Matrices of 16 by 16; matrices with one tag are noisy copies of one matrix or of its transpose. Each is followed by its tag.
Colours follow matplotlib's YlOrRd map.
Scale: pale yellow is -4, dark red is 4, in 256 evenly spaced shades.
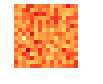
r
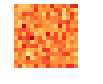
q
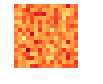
r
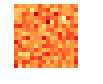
q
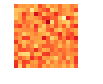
q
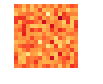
r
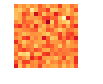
q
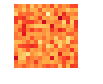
r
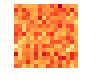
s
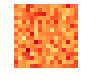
r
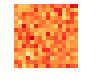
q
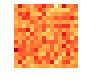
s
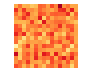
s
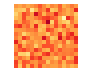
q
